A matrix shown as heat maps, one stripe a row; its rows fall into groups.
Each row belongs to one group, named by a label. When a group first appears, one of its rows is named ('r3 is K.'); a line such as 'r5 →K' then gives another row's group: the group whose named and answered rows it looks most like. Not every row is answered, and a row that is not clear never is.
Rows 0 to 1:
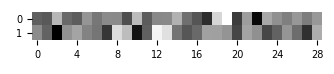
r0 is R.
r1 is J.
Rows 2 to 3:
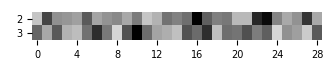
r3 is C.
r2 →J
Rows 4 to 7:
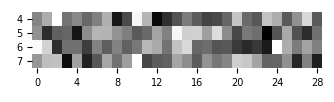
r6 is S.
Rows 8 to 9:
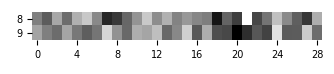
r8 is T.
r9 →S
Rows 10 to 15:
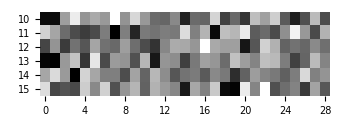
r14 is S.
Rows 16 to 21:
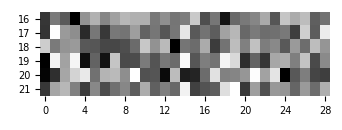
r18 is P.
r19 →R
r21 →R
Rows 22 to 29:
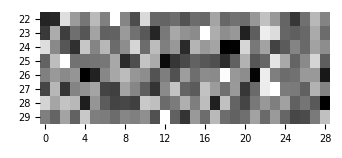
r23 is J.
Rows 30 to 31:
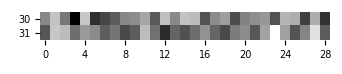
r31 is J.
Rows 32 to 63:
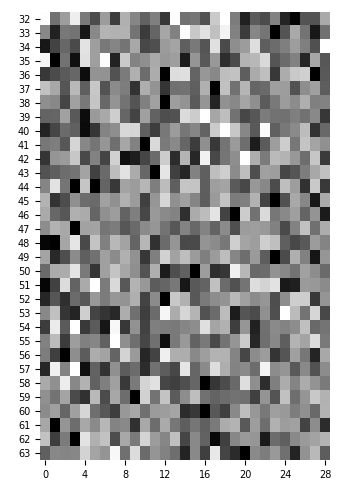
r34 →T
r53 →C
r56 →J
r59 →S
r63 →S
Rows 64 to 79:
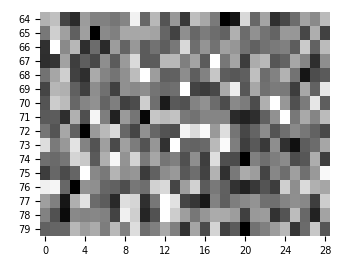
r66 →R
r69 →R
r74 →S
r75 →T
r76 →S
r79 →S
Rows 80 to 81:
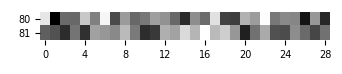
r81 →J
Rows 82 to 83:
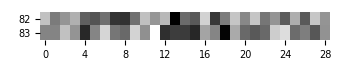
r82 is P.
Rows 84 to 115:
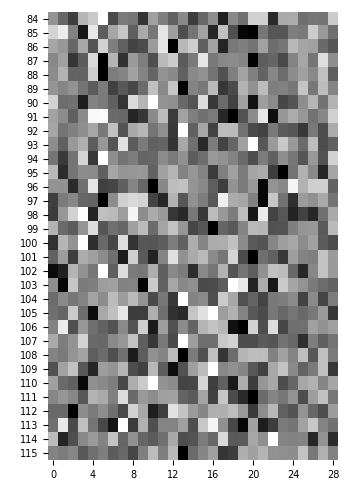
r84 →T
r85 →S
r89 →P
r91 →T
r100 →R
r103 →R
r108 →P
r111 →S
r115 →P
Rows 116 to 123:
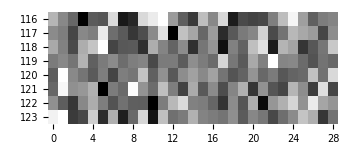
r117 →T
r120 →R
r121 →C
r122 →C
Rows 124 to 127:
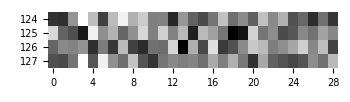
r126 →P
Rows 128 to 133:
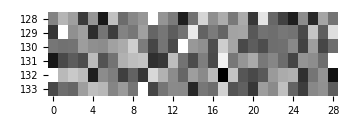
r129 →R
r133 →S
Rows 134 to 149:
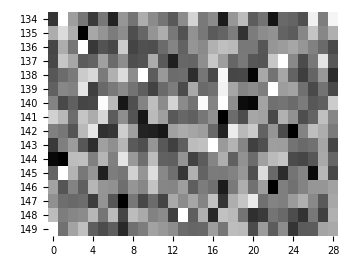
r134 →R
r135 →S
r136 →R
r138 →S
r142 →C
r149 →P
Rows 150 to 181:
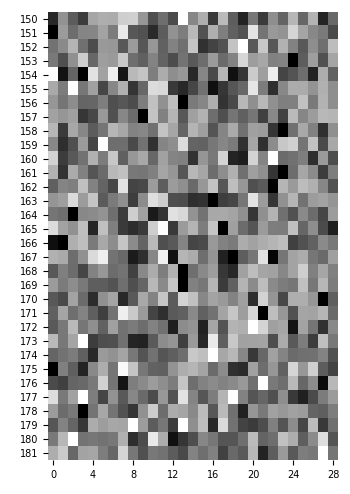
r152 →R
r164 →J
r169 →P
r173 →P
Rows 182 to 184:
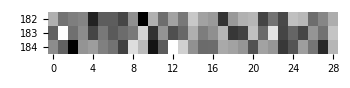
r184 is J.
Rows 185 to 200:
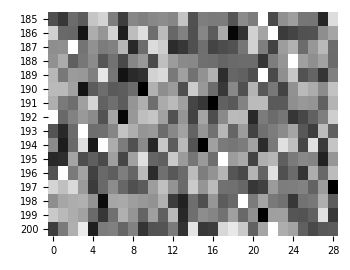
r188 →C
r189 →T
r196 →R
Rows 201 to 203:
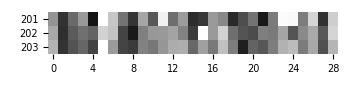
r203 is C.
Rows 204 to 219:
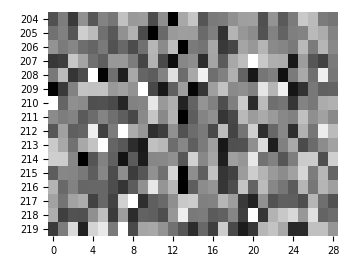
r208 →C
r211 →P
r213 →T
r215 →P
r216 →P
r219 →S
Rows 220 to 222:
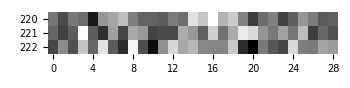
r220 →J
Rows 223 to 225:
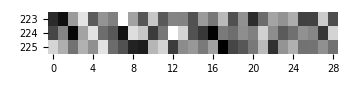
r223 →S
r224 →J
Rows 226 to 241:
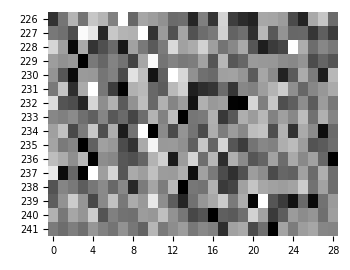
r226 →S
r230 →J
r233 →P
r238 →P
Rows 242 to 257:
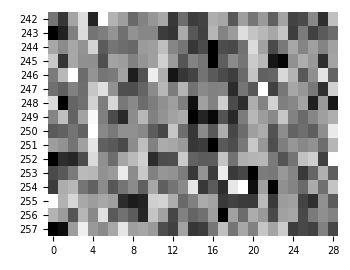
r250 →T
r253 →S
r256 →T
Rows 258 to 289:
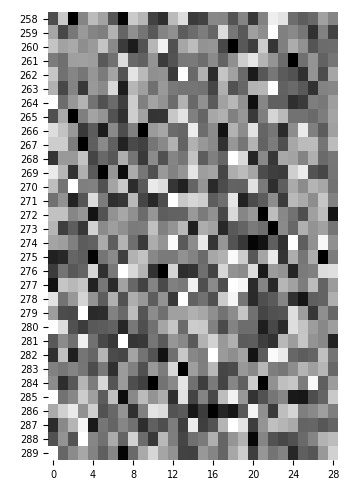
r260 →T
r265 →J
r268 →R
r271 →C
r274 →S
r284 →C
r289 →P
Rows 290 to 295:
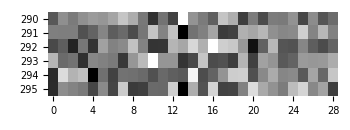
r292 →J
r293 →P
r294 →R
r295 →P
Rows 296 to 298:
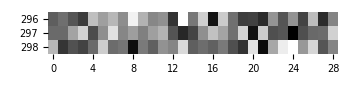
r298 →C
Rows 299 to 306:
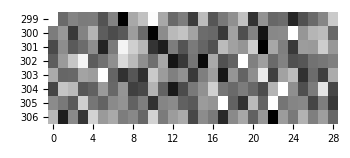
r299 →P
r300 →C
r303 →T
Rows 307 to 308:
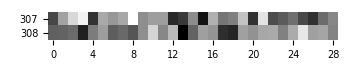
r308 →P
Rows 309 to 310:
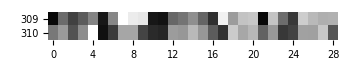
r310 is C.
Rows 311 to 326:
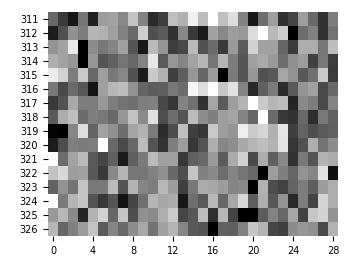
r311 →J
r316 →J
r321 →P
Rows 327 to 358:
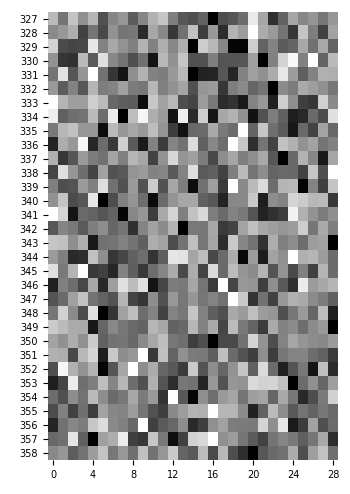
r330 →C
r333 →T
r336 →R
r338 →R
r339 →T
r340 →C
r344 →C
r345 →P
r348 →C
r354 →T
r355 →J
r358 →S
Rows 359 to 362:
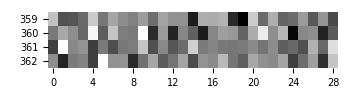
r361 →R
